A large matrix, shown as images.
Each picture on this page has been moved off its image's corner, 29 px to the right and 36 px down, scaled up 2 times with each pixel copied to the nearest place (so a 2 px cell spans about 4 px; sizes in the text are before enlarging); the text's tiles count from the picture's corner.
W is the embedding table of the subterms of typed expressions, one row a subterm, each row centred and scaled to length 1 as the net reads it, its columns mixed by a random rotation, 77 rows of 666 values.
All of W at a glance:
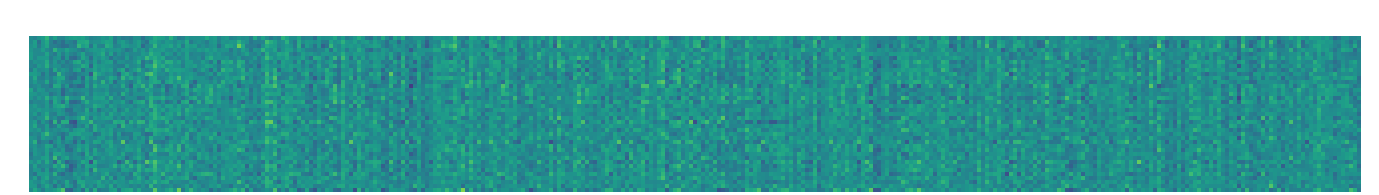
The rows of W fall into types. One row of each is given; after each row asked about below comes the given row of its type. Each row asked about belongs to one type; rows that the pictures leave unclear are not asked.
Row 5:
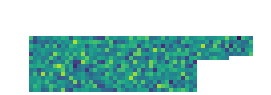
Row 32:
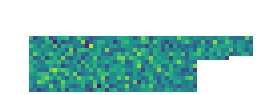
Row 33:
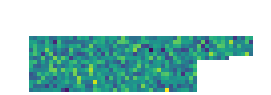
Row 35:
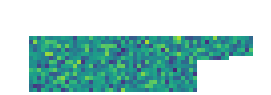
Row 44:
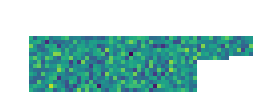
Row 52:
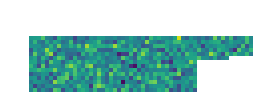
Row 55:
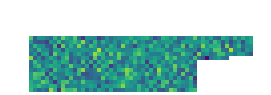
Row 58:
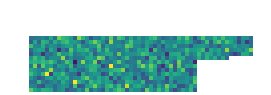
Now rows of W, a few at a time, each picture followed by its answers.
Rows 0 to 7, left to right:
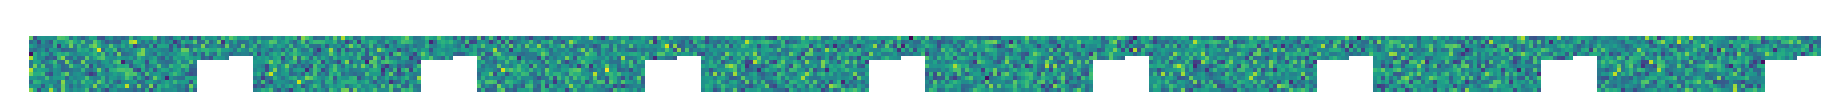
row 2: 55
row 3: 5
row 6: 35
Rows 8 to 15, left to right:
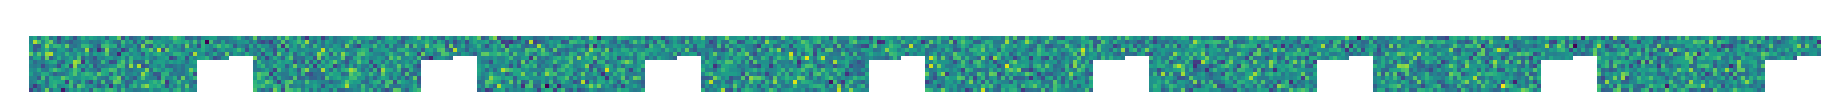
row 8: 35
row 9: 55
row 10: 32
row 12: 58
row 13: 5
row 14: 5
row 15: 44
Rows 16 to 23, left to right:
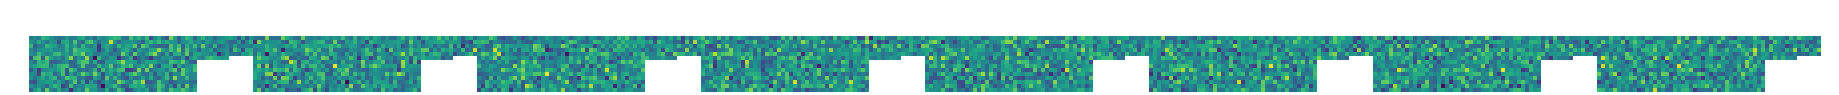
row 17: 58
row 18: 52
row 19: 44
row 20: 44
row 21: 52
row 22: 55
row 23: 58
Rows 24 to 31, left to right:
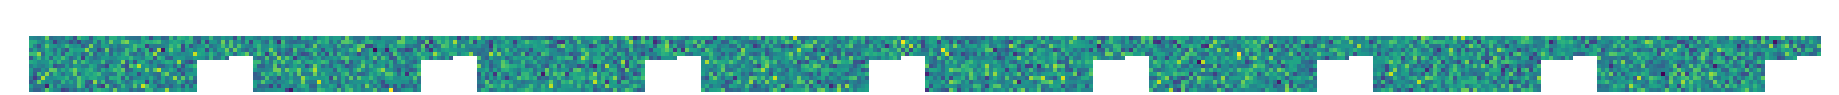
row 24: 33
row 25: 33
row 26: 52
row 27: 33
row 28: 52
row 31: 35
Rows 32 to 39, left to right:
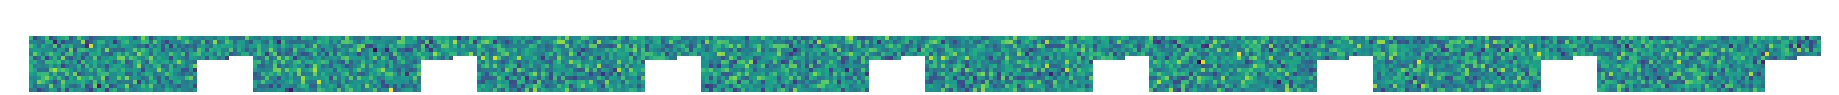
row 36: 44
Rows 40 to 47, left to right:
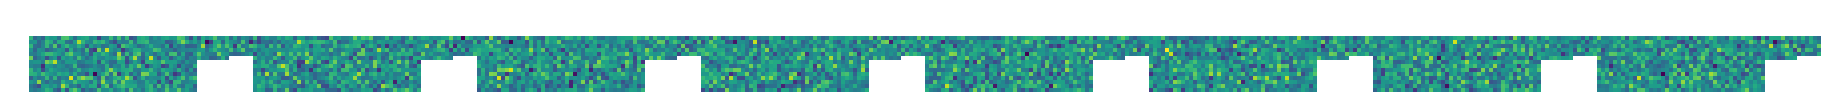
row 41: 5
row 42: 32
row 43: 32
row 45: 52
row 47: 35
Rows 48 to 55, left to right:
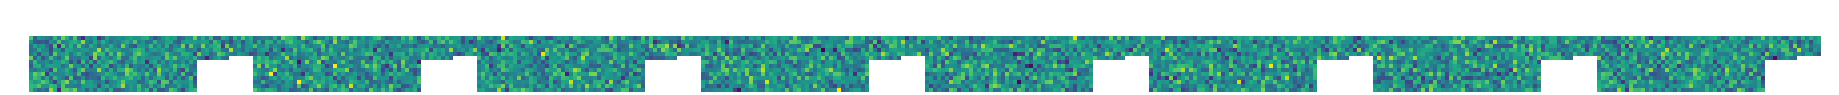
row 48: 55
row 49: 58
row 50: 55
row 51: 33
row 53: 52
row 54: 44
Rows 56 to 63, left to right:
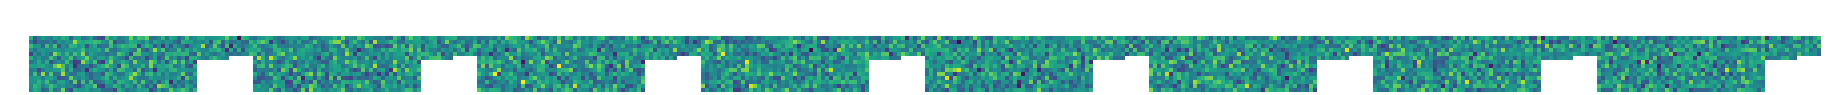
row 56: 5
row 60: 32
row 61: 58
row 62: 44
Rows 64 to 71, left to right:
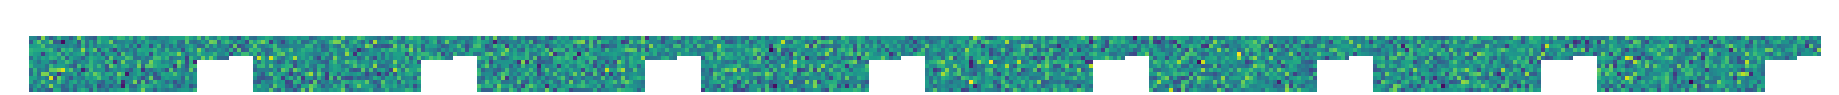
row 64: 32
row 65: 44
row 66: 44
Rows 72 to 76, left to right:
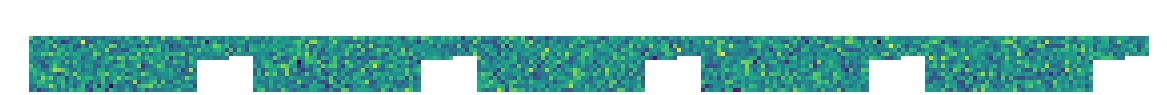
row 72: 32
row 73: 5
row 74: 55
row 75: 35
